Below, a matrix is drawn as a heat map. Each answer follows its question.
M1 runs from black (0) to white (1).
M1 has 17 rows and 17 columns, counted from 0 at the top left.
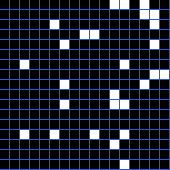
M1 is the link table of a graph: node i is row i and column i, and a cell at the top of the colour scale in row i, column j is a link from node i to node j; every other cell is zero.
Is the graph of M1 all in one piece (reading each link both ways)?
yes
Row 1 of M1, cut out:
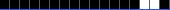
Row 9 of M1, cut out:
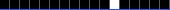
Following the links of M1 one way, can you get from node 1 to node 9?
no
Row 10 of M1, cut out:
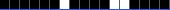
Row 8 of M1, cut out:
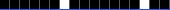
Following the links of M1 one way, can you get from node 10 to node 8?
no
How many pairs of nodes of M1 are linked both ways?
0
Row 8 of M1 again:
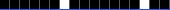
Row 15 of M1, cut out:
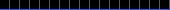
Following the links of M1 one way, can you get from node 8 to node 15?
yes
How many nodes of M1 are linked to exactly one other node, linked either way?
0
